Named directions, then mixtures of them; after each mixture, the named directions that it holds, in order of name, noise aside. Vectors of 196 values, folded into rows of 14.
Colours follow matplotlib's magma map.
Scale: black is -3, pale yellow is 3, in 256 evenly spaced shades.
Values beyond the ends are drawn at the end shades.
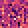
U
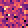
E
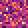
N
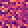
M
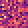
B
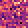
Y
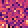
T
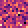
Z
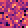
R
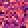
M, R, T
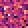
E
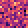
R, Y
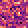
Y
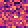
E, Y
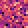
E, R, Y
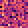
B, U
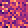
M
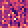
M, U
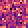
Y, Z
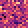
B, Y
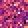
E, Y, Z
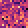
R, T, Y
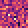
E, T, U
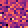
N, R, T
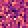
N, U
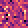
E, R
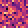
N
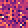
B, T, Z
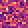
N, Y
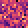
B, R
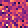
E, M, U
